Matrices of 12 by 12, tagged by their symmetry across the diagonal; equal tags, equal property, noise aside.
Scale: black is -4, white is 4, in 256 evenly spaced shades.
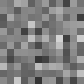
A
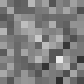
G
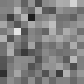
A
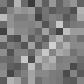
G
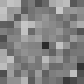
G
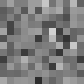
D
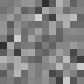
G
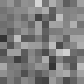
A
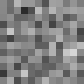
D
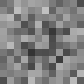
G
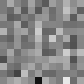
D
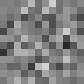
A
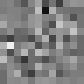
A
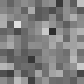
D
